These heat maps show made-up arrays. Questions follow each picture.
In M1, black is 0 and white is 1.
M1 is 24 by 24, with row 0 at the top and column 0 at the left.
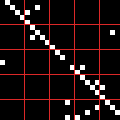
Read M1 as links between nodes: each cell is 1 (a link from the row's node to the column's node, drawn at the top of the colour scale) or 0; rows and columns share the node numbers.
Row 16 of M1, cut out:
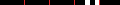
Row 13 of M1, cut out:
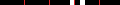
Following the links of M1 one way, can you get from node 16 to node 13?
yes
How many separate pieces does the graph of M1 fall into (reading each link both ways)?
1
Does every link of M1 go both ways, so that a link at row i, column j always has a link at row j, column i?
no
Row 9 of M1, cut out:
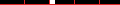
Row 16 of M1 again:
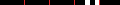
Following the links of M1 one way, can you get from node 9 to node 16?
yes
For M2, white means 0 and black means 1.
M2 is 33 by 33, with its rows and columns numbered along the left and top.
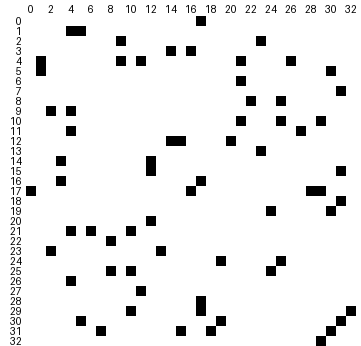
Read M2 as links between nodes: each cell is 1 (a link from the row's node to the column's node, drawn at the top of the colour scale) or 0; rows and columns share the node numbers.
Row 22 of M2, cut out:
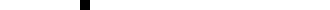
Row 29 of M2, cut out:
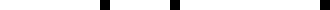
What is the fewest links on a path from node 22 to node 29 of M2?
4
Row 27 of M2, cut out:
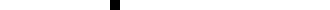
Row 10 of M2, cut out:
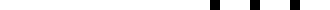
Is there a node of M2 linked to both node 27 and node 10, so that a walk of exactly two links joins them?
no
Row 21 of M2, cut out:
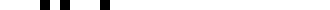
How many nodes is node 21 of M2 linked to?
3
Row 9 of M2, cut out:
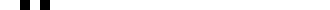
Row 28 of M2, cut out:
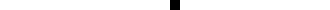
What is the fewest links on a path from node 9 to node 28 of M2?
6
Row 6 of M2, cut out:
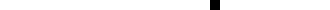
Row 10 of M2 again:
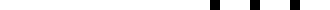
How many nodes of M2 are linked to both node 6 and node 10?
1
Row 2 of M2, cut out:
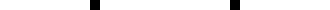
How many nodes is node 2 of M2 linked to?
2
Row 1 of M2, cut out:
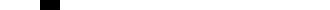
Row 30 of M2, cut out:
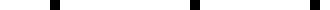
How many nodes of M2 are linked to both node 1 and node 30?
1
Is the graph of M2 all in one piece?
yes
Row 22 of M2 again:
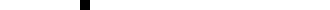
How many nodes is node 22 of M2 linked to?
1
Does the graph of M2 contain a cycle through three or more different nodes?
yes
